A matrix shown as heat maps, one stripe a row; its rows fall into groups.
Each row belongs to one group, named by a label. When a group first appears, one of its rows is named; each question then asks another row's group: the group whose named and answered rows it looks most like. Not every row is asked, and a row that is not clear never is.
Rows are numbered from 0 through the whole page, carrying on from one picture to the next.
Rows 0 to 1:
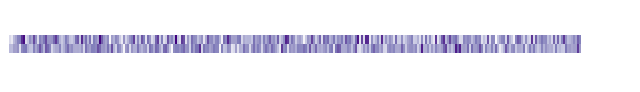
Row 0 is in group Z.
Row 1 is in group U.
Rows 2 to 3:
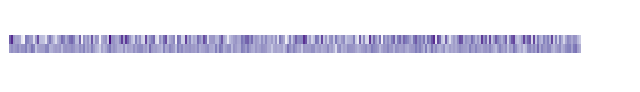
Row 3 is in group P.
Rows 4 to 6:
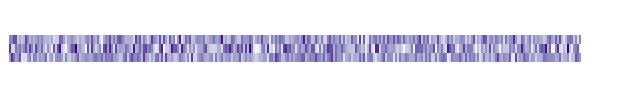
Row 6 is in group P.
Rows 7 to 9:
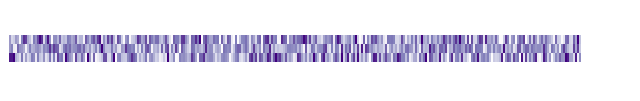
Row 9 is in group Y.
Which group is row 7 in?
U
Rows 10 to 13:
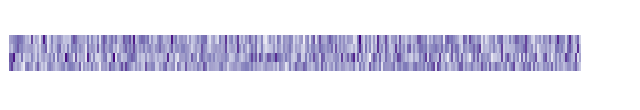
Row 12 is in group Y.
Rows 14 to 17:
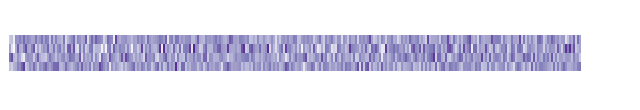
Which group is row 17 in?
Z
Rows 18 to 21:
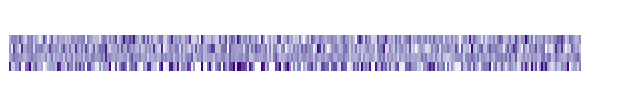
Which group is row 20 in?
P
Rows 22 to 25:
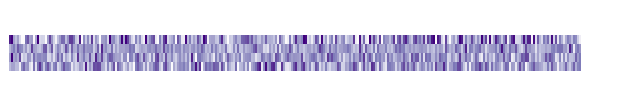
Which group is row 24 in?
P
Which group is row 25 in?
U
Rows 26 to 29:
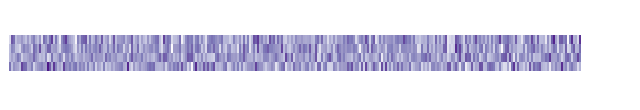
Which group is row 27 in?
U
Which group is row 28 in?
P
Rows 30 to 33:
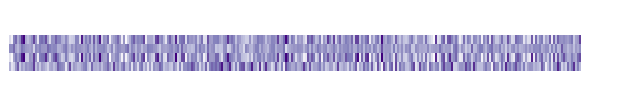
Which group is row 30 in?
Z
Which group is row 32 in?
Z
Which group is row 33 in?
P
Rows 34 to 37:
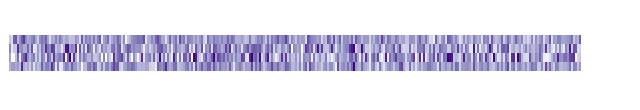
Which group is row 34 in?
Z
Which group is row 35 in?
Y
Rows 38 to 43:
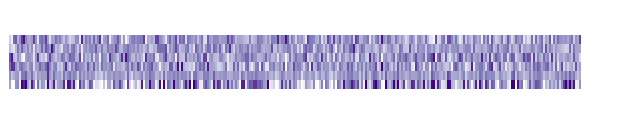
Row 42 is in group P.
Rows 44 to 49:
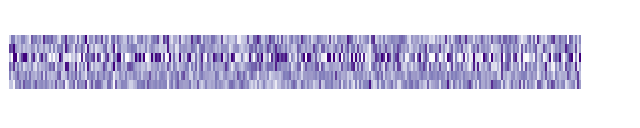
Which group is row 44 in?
U
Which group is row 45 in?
Y
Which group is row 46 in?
Z
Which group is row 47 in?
Y
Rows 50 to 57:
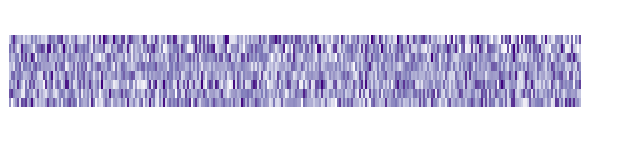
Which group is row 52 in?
P
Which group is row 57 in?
P
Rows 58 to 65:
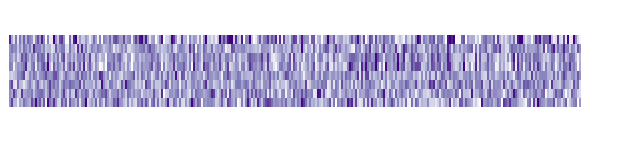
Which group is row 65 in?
U
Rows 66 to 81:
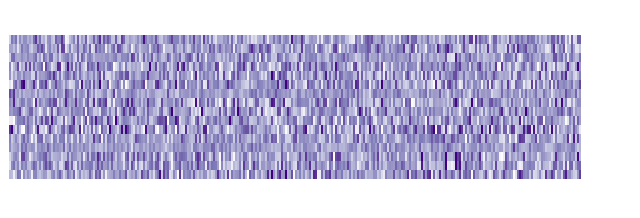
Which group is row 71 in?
Z
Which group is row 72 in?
Y
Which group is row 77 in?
U
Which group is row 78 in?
P
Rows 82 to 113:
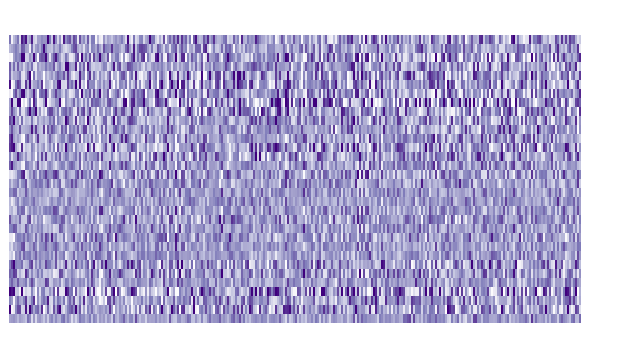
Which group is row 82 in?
P
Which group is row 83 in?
U
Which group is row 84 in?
Z
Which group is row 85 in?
Y
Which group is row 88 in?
Z
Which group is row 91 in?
Y
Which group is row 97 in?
Z
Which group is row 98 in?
U
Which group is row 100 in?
P
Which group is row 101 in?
Z
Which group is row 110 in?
Y
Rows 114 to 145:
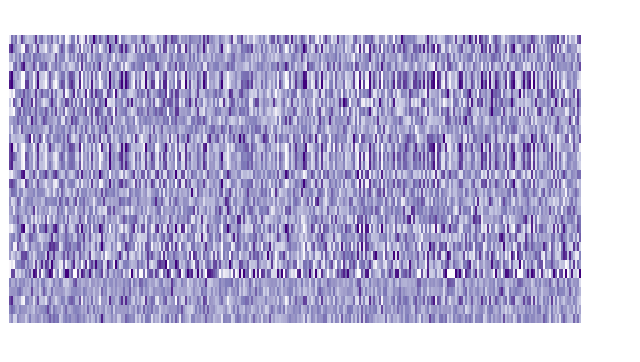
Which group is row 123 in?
U
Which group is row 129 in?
Z
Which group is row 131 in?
P
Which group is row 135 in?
Z
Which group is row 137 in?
Z
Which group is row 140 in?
U
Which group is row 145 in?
Z
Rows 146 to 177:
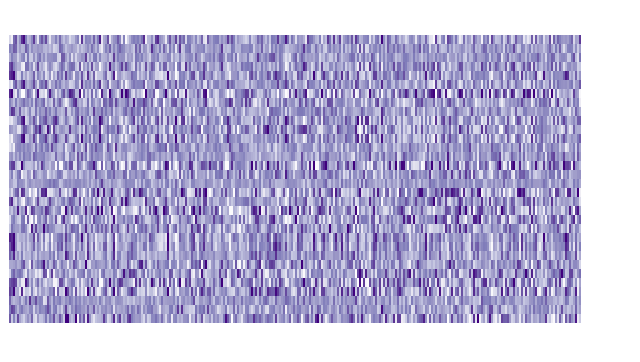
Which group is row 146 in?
Z
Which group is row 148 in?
U
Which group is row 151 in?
Z
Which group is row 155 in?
Z
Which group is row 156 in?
U
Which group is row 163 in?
U
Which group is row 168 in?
Y
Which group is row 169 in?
Y
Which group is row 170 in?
Y
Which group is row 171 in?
U
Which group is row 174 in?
Y
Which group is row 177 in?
Y
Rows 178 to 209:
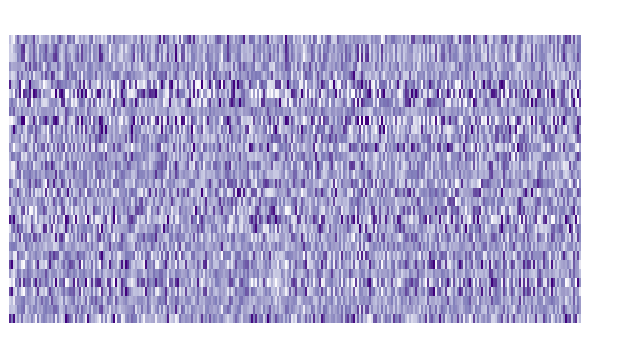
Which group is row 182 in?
Y
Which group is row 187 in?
Z
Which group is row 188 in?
P
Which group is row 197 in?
U
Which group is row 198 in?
Y
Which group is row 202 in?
Z
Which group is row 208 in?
Z
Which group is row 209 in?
Y
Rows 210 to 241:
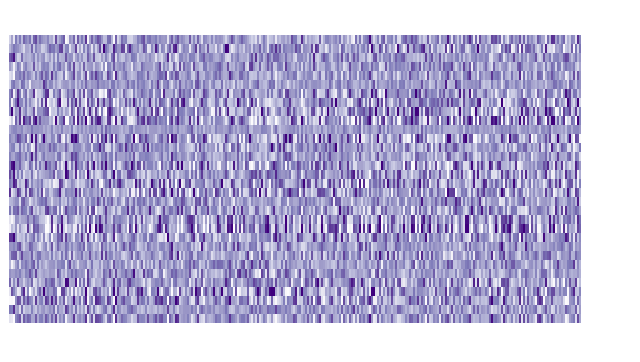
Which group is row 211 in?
Y
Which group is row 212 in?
Y
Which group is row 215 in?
U
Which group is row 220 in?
P
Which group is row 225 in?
Y
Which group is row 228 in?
U
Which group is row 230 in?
P
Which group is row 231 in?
P
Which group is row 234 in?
P
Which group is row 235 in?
P
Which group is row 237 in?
Y
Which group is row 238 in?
U
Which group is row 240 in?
Y
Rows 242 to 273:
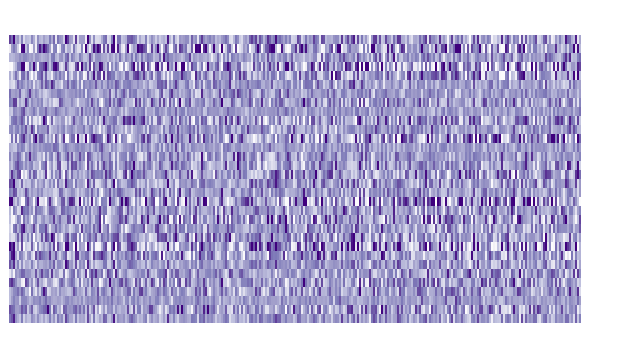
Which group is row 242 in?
Y
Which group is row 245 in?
Z
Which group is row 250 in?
Z
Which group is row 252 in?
P
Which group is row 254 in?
Z
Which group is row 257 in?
P
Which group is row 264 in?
Y
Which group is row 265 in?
Y
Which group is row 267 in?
Y
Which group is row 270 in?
U
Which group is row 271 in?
U
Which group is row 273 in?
Y
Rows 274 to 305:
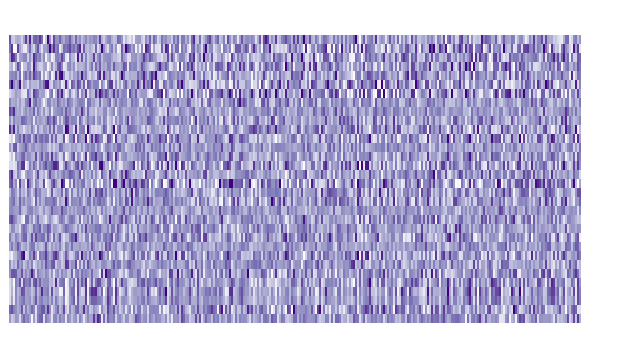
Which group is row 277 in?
P
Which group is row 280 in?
P
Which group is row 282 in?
Y
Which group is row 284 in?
Y
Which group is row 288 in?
Z
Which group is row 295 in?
U
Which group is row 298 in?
Z
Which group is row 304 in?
P
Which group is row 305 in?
U
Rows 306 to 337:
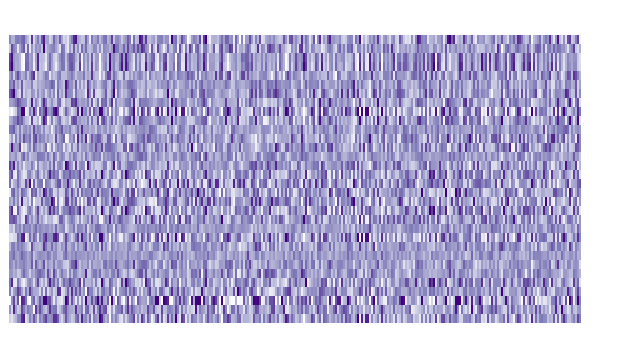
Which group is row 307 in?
U
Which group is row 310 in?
P
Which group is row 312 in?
Y
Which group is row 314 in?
Z
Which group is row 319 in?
U
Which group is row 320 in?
Y
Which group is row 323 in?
U
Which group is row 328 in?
Z
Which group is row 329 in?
U
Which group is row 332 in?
U
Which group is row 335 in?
U
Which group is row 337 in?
Z
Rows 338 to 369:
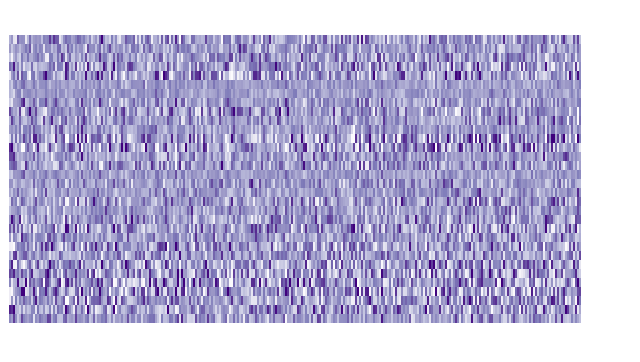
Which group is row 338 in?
Z
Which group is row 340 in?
P
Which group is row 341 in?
Y
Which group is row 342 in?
U
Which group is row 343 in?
Z
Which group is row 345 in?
Z
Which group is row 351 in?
Y
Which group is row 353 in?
Z
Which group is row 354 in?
P
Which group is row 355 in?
U
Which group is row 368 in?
Y
